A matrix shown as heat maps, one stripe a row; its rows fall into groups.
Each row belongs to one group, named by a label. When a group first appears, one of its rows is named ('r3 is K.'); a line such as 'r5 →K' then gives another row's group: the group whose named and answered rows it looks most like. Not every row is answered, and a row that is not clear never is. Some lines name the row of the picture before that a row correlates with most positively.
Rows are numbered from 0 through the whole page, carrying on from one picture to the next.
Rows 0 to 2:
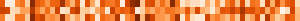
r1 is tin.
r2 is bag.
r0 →bag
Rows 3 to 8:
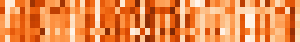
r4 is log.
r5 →bag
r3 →bag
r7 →bag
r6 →bag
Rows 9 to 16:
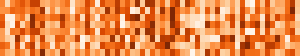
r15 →tin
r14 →tin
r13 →bag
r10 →bag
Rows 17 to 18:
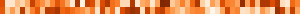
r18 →log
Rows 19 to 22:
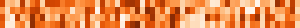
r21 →bag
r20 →bag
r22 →bag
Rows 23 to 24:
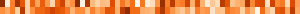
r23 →tin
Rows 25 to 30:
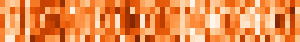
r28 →log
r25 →log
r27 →log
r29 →log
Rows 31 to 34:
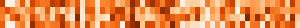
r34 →bag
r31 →log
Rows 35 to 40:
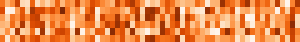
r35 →tin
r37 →bag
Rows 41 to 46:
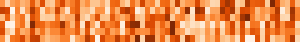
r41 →tin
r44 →bag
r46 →bag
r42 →tin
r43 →tin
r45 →bag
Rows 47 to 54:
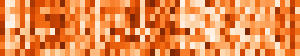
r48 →bag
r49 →log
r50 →log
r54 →bag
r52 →log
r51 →tin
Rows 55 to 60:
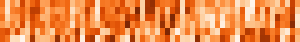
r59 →tin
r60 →tin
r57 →bag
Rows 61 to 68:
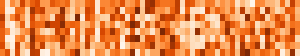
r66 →bag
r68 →tin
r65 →tin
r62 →bag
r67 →bag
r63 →tin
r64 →log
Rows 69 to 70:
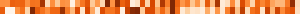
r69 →bag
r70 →bag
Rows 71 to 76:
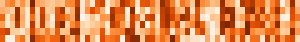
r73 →tin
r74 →tin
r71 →tin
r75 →tin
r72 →tin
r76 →bag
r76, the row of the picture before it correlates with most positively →70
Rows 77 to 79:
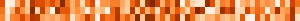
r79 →bag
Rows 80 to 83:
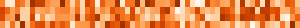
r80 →bag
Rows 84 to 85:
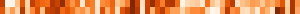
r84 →log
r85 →log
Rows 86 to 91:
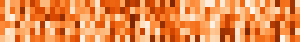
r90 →tin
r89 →tin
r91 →tin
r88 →log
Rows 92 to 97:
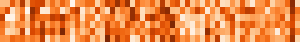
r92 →bag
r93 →tin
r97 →bag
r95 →bag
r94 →log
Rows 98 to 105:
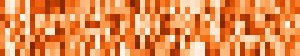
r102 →tin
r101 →tin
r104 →bag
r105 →bag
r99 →log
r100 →tin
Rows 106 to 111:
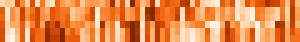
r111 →log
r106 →tin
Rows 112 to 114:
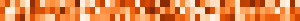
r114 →tin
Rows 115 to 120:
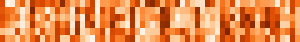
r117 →tin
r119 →tin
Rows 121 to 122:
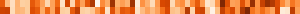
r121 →tin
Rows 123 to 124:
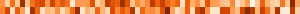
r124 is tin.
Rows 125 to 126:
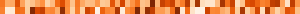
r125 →tin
